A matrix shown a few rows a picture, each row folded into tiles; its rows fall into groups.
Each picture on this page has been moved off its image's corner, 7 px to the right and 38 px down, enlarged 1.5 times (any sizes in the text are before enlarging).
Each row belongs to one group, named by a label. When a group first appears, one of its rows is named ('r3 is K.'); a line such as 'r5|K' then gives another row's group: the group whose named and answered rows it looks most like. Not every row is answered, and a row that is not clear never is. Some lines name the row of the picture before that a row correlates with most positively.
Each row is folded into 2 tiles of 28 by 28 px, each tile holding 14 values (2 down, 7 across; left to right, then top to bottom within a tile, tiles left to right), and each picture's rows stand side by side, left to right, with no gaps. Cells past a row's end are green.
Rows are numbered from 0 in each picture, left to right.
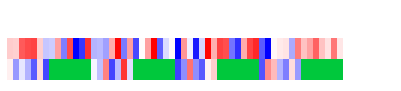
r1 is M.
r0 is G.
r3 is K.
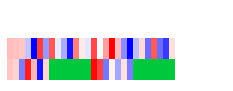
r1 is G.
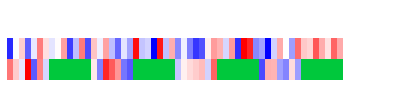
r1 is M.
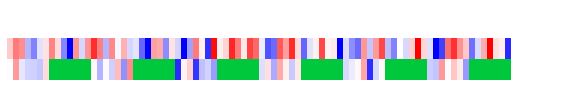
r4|K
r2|K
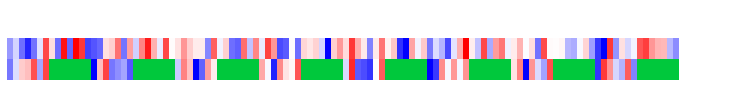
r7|K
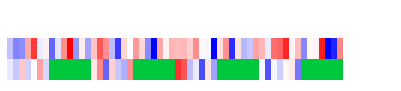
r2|G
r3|G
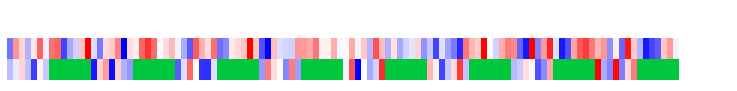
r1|K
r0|G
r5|K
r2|K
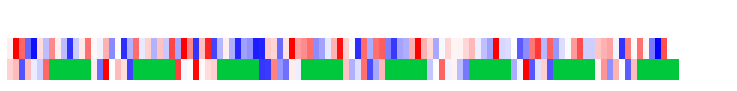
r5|M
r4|K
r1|M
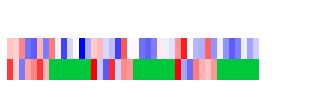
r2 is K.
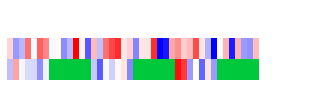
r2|G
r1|G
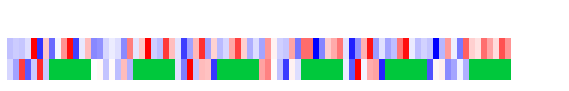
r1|K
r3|G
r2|M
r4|M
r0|M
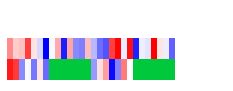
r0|G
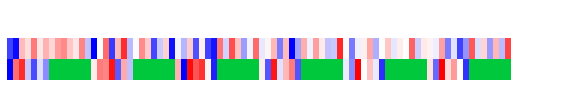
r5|M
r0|K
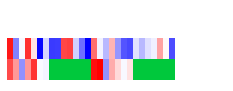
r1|G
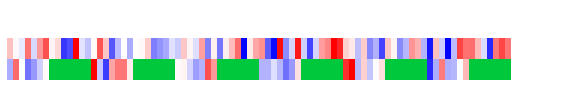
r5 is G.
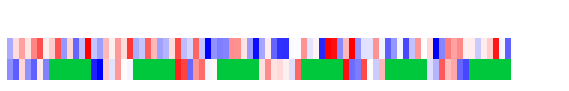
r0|G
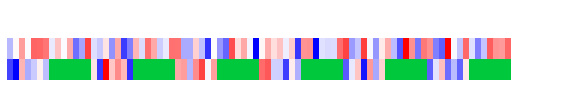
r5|K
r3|G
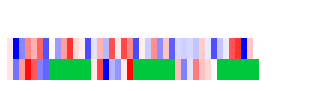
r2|M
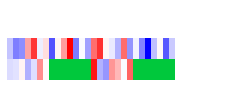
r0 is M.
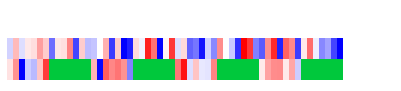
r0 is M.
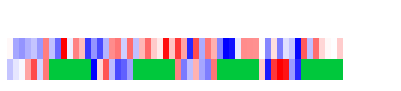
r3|M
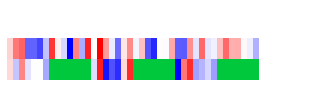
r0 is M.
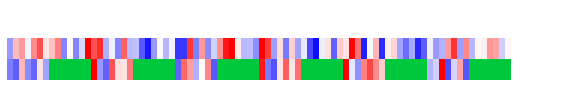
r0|G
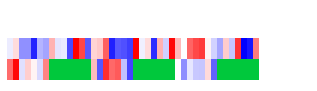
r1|M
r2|G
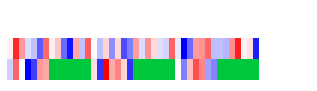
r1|M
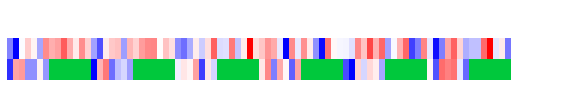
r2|K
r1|K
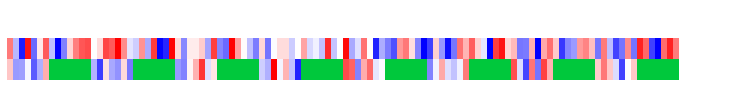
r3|M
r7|G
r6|K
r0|K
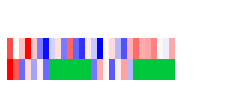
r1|K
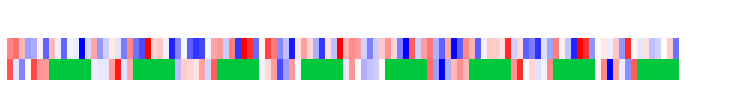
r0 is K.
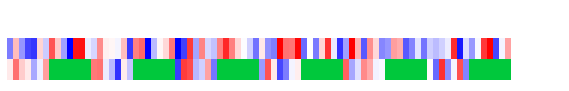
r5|M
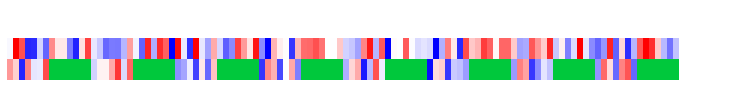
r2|K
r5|K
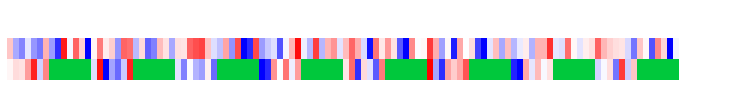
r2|G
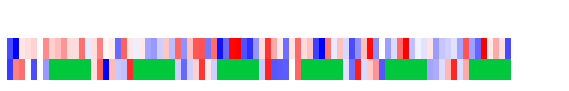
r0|K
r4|M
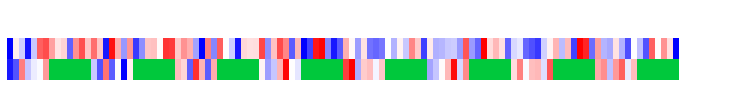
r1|K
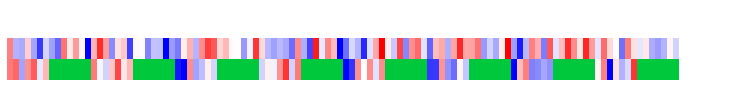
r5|G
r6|K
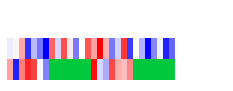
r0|M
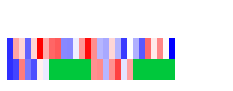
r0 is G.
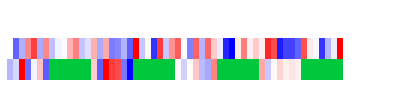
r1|M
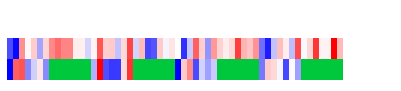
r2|K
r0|K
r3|K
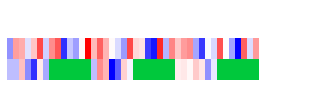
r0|G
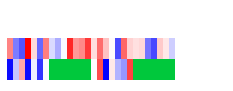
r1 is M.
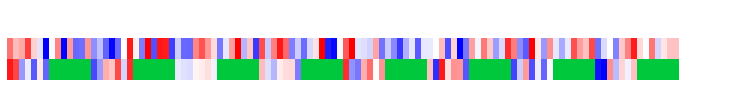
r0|G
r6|K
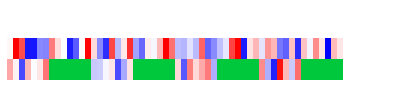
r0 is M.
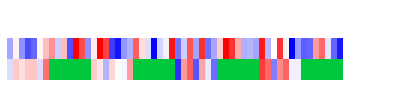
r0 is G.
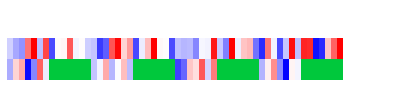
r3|G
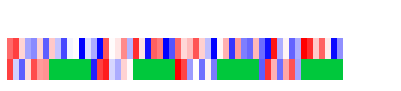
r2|G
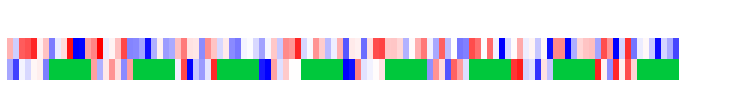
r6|G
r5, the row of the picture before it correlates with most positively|3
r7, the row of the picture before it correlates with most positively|0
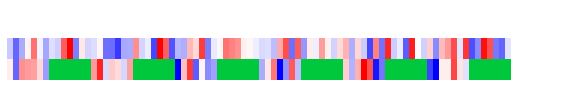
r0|M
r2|K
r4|M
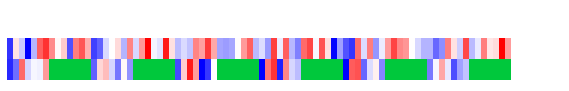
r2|K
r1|K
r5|K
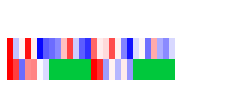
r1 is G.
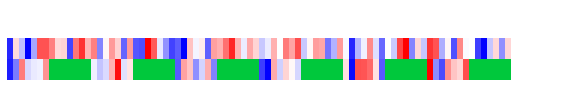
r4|M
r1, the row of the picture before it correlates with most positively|0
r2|K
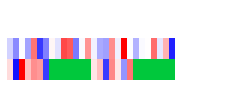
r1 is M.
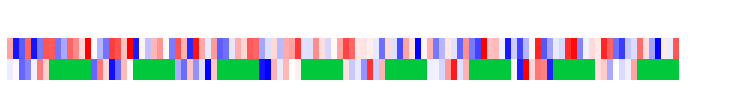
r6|M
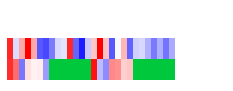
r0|G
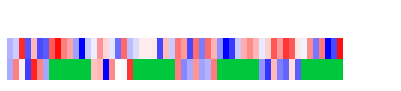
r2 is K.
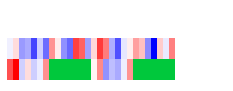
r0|G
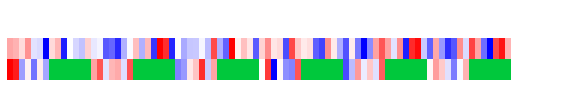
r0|G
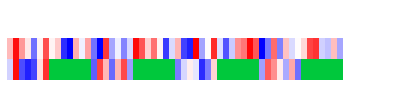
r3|K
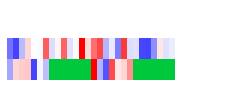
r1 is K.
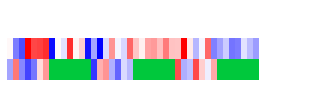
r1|K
